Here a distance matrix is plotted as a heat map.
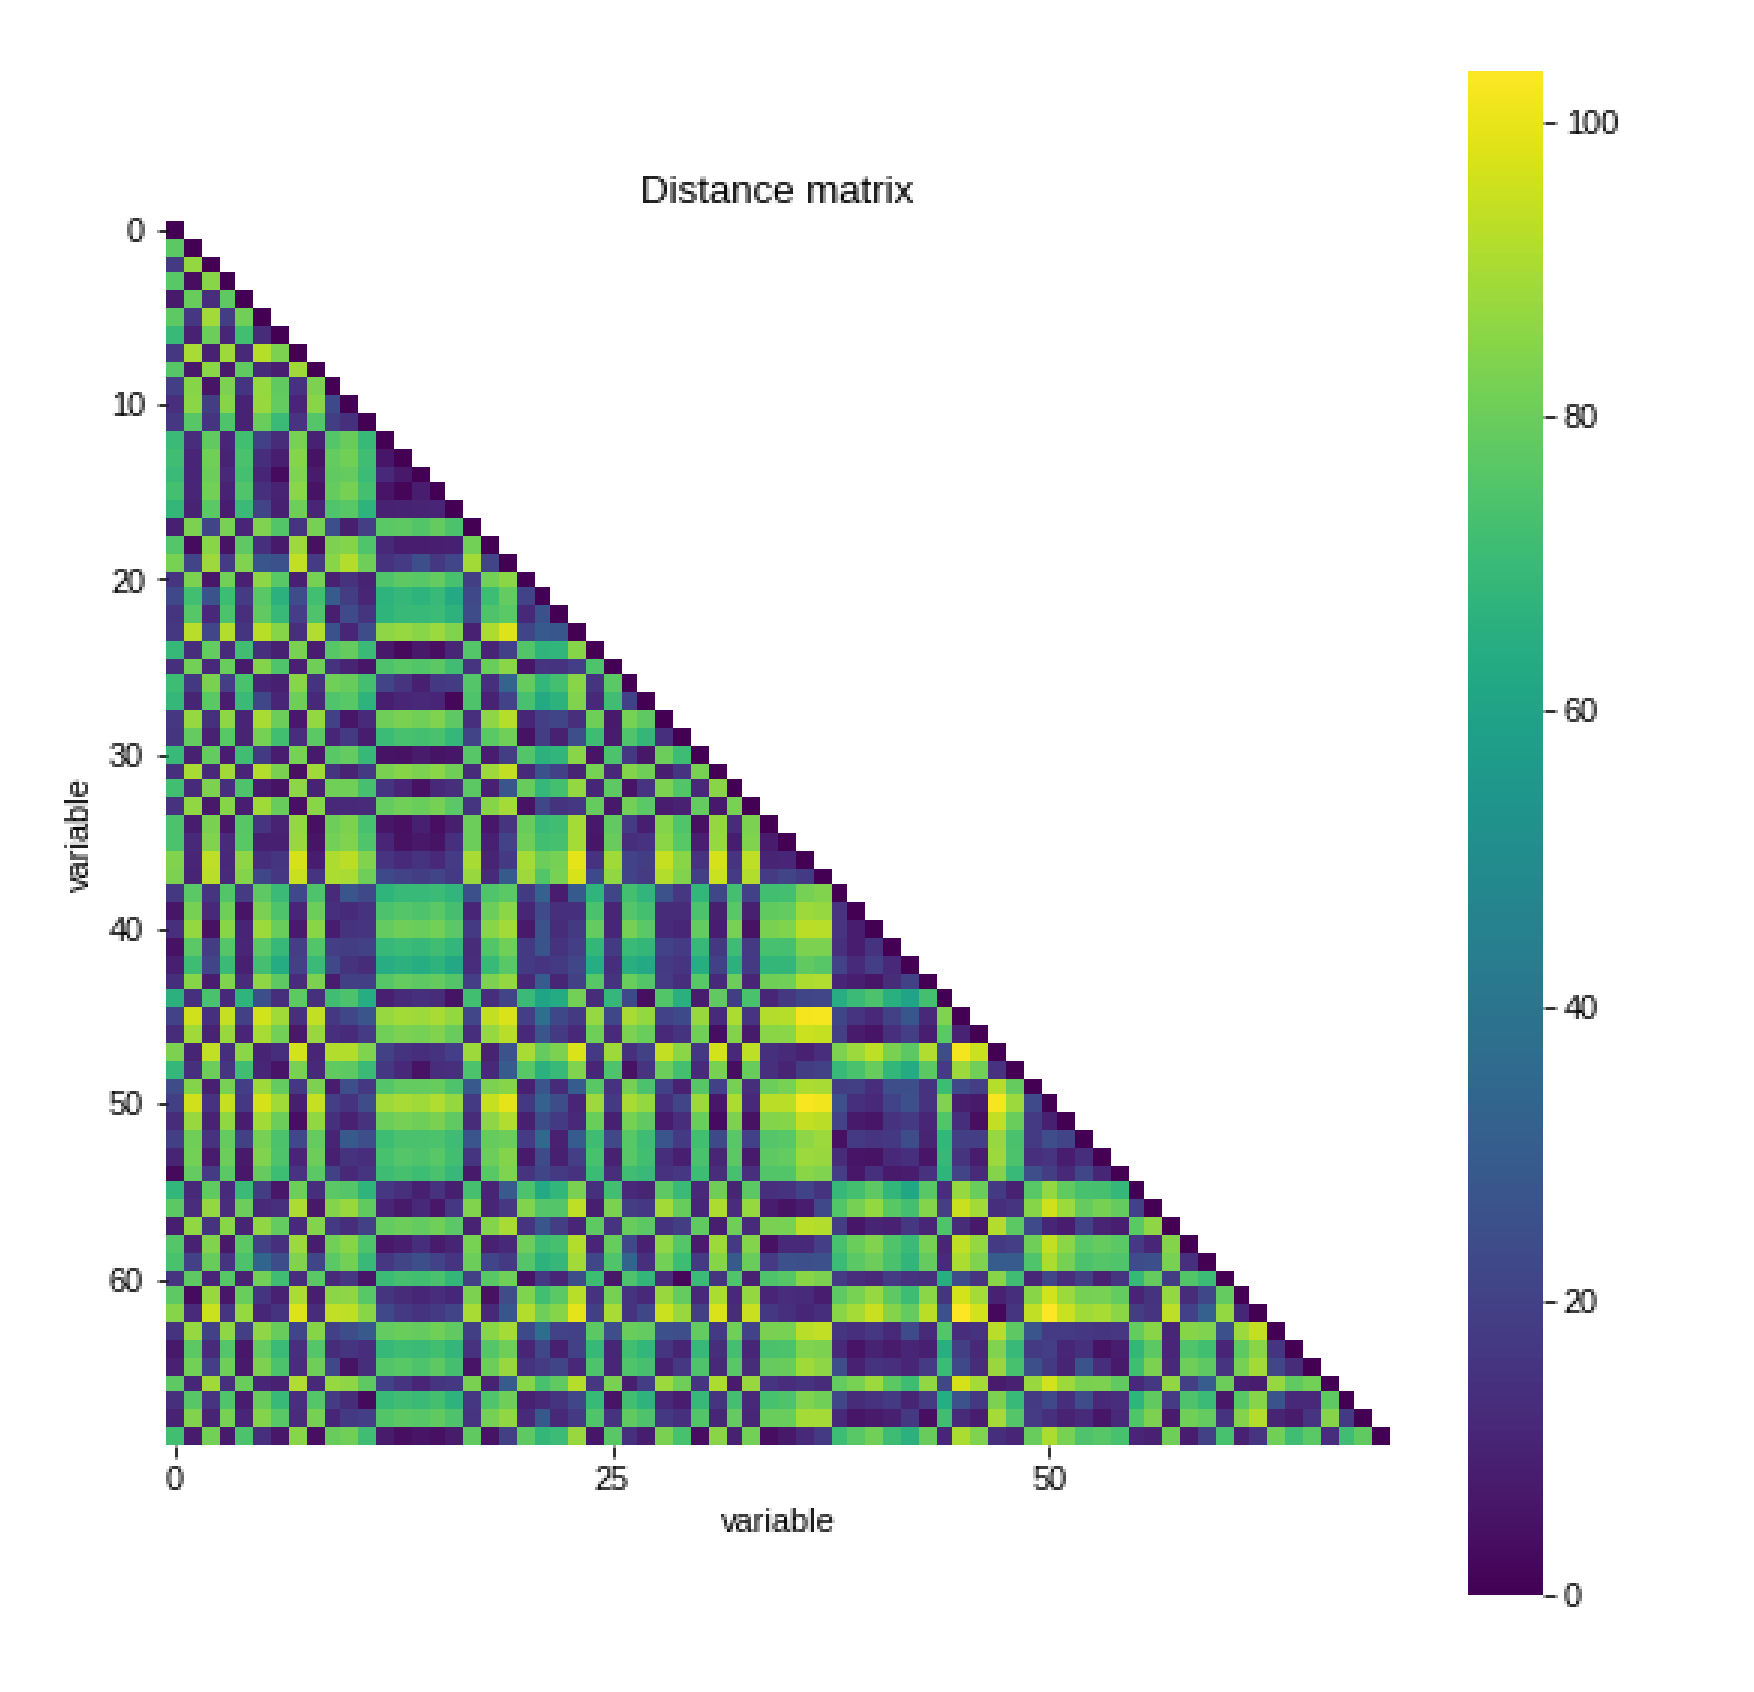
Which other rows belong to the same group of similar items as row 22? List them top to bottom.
0, 2, 4, 7, 9, 10, 11, 17, 20, 21, 23, 25, 28, 29, 31, 33, 38, 39, 40, 41, 42, 43, 45, 46, 49, 50, 51, 52, 53, 54, 57, 60, 63, 64, 65, 67, 68
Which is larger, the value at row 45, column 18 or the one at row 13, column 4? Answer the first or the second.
the first
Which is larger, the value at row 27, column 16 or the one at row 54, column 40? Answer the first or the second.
the second
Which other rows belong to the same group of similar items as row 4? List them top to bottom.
0, 2, 7, 9, 10, 11, 17, 20, 21, 22, 23, 25, 28, 29, 31, 33, 38, 39, 40, 41, 42, 43, 45, 46, 49, 50, 51, 52, 53, 54, 57, 60, 63, 64, 65, 67, 68
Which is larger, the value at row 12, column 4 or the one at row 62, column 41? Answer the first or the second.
the second
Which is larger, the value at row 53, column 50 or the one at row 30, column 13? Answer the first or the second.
the first
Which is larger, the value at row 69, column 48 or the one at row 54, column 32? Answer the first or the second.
the second
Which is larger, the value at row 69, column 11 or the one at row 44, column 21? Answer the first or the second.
the first
